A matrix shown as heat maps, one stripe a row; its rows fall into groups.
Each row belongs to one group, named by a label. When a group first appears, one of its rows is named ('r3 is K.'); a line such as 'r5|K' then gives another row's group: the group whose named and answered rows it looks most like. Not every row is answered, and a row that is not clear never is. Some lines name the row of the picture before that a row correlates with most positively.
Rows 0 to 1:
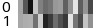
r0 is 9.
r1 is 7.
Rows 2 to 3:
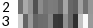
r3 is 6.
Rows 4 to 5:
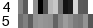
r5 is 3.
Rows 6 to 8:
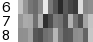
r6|6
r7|7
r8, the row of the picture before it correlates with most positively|4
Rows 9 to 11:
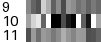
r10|7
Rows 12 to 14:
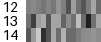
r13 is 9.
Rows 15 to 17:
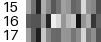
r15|9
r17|9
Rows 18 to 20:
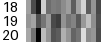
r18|9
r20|9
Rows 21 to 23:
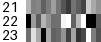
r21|6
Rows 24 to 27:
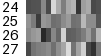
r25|9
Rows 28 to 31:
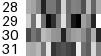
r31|7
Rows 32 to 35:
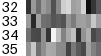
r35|6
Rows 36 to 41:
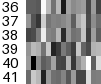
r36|3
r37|9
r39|7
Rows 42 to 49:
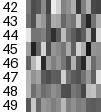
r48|6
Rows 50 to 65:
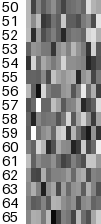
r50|6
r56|9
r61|6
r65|7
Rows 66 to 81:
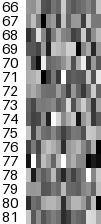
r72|6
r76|3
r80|3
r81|6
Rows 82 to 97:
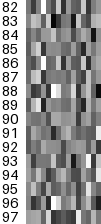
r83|7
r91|7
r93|6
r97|7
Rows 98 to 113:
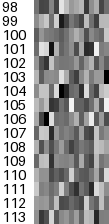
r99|7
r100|7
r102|9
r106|9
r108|6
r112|7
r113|9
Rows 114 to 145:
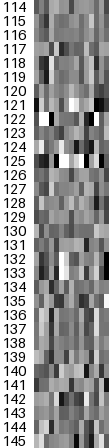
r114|3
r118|9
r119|9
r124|6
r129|3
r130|6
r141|3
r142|7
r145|6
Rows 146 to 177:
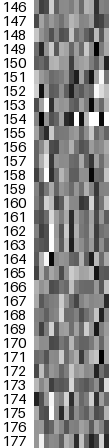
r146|9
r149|9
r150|3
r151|6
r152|6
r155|9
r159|9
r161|3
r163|3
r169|9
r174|3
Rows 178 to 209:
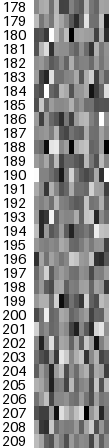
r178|7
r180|3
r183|9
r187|7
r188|3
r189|7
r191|9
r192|7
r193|9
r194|6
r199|7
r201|6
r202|9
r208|9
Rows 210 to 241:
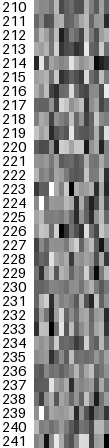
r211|3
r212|7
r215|7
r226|7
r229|9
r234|7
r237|3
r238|9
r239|6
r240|6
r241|3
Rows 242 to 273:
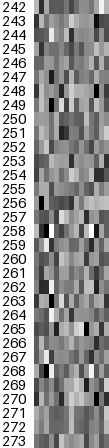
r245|6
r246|3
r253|3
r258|9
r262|9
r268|9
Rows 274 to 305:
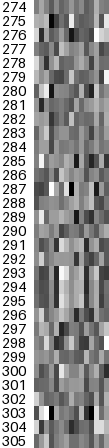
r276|6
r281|6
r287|3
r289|6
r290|7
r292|6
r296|6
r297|7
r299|7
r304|6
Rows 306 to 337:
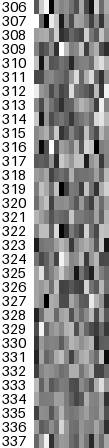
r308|7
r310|6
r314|6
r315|7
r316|9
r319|7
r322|7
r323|3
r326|7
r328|3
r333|6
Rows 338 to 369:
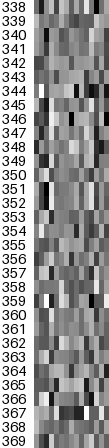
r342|3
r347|9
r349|9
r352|9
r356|3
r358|6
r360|9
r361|9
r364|3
